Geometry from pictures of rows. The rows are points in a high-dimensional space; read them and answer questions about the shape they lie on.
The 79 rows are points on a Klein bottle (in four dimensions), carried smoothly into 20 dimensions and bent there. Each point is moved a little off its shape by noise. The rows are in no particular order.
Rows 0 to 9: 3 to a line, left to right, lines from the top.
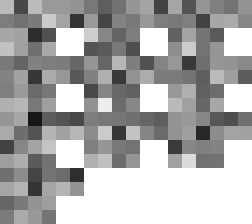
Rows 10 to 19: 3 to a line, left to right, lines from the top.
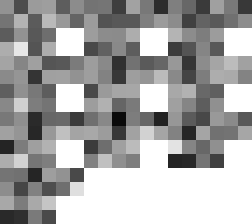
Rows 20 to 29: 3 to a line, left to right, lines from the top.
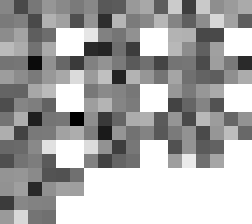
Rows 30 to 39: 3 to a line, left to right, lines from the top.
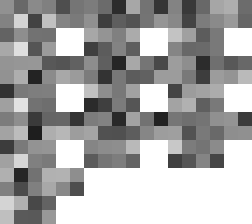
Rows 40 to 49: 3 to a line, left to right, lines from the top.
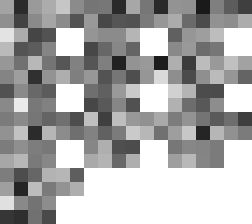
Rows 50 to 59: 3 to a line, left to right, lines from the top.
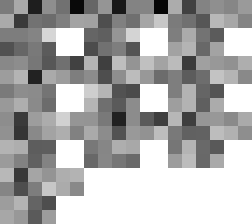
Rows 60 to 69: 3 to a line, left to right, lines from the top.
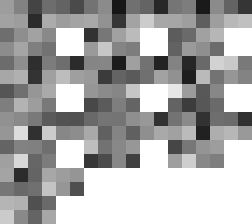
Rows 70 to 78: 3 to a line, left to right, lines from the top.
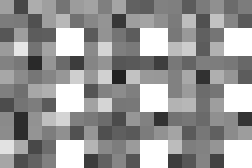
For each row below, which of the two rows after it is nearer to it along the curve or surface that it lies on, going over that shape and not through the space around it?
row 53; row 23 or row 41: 23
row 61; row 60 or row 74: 74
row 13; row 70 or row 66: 70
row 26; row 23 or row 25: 23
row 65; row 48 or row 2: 2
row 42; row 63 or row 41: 41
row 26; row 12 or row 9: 12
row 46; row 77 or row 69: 69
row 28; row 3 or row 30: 30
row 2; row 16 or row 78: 16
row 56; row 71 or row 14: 71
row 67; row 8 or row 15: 15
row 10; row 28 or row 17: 28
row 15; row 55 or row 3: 55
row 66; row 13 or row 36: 36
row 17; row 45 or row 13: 13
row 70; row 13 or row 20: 13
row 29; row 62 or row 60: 60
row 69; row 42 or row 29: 29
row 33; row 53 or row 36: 36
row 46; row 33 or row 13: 13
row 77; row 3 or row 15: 15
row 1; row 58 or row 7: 58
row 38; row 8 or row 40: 40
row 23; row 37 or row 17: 17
